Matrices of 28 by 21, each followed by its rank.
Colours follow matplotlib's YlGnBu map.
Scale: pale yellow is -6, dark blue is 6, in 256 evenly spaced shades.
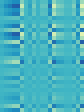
one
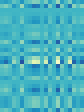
one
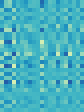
two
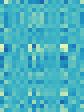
two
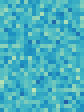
full rank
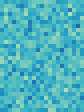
full rank
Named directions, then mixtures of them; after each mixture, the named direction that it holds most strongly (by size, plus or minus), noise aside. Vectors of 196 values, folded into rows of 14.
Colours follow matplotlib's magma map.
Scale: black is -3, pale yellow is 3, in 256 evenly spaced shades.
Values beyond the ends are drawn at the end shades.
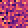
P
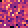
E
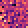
P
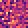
P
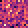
E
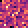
E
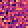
P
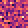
P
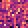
E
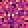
P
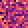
P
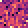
E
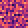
P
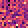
E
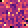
E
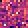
E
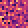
P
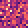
E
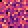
P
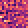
P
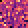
P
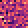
P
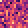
P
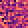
P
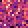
E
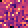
E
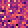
E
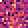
P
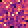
E
